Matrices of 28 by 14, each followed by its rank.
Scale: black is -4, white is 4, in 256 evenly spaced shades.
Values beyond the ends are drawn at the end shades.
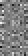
three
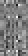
three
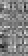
three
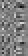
three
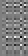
one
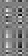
one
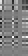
one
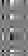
one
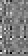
three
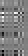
one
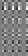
one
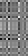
one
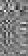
three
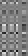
one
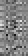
three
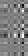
one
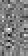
three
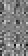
three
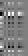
one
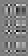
one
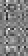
three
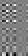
one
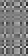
one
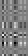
one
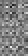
three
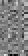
three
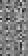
three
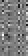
three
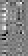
three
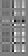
one
